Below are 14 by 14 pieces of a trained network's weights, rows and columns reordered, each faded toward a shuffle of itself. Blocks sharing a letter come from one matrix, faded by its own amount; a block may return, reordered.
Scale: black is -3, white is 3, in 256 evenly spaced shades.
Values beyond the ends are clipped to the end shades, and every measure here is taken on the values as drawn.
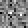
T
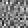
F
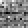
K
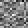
F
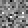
T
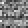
K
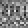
F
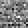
K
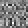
F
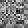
F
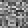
F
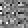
T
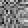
F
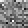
K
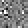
T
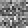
K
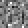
T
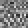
F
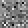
T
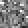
T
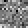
T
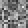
F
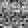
K
